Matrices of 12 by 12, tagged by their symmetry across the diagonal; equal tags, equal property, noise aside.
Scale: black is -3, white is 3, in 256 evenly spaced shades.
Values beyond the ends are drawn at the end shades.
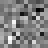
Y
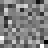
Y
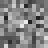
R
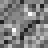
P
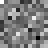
P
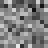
R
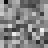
R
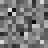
P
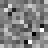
P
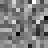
R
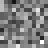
R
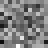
R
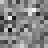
R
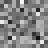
P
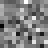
Y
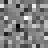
Y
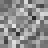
P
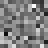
Y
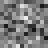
R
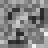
P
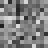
Y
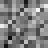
Y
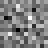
Y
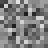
P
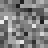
Y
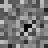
P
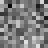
R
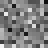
Y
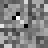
P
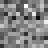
R
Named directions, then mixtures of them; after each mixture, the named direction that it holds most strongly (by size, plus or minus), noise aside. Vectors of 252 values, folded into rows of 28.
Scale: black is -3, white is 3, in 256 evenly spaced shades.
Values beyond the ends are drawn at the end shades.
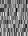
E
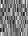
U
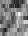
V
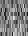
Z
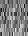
Z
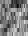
V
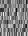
E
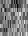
V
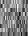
U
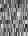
E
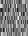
U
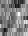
V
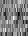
Z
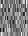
U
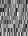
E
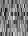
Z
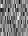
U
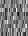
E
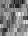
V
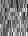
Z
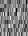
E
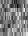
V
